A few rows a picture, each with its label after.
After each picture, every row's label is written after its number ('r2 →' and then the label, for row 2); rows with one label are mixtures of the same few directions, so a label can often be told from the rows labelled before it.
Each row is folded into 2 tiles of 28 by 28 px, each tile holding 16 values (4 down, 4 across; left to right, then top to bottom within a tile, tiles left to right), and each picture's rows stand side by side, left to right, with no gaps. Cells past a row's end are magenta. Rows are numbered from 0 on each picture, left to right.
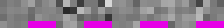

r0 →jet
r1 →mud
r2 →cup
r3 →jet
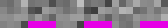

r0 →cup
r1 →cup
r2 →mud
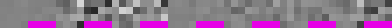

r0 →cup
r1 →cup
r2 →mud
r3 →cup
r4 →mud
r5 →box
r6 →cup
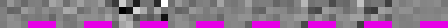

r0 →mud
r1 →mud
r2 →mud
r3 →mud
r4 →cup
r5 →cup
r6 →cup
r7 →mud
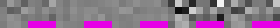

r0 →mud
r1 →box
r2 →mud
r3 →mud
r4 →mud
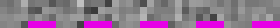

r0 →cup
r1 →cup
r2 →jet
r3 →box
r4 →box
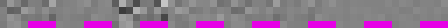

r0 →mud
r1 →jet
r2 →mud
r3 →mud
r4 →mud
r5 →jet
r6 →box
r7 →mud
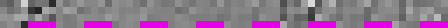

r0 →cup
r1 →mud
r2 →jet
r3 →mud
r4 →jet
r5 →jet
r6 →jet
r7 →box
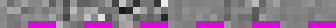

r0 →mud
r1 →box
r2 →mud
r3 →box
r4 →jet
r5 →jet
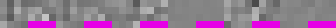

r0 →box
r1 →box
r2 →cup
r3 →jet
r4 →jet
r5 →jet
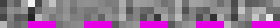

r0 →jet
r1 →box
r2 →box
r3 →box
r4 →box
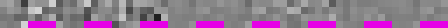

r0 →cup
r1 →jet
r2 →box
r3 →cup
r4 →cup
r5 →mud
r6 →box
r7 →cup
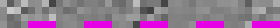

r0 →mud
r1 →mud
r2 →cup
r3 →cup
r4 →cup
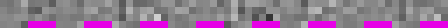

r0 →cup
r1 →cup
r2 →box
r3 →mud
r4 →box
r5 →cup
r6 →mud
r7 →box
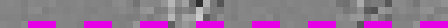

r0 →cup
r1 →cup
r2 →cup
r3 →jet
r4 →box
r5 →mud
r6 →cup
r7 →cup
